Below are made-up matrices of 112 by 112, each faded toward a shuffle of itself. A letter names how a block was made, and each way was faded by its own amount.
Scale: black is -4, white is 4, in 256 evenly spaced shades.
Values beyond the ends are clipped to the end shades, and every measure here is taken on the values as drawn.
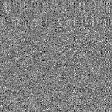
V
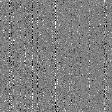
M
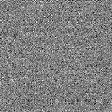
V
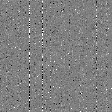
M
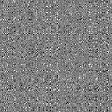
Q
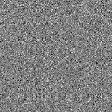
V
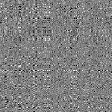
Q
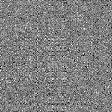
V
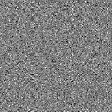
V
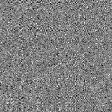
V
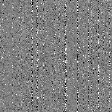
M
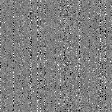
M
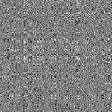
Q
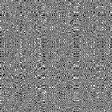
Q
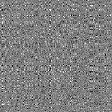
Q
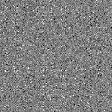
V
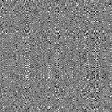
Q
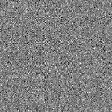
V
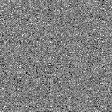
V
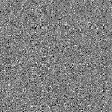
V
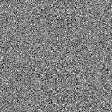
V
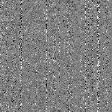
M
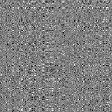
Q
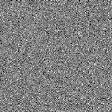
V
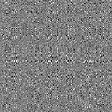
Q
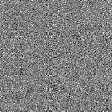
V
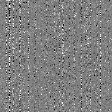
M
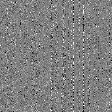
M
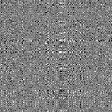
Q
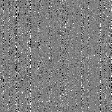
M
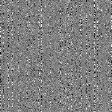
M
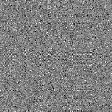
V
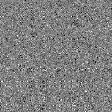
V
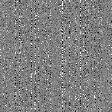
M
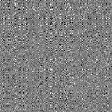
Q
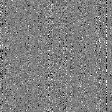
M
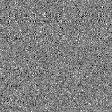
V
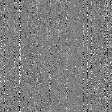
M
